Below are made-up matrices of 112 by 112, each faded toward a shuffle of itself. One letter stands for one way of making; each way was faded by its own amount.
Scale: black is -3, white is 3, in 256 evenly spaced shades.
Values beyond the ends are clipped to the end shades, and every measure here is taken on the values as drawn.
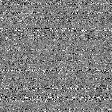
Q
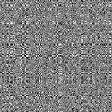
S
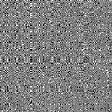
S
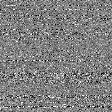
Q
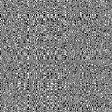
S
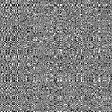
S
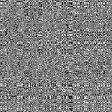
S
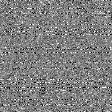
Q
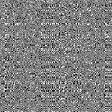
S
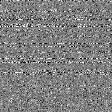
Q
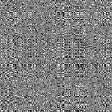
S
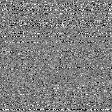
Q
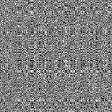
S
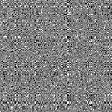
S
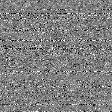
Q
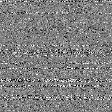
Q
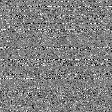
Q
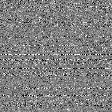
Q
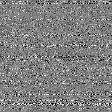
Q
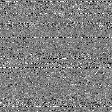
Q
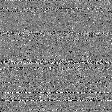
Q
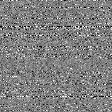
Q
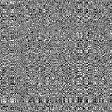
S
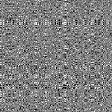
S
